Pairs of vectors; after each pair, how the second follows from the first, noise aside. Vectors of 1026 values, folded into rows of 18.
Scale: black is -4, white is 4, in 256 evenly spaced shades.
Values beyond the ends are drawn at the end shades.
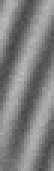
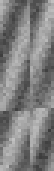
wrapped around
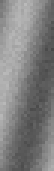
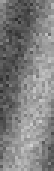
negated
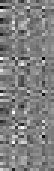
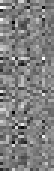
negated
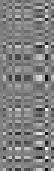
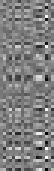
copied
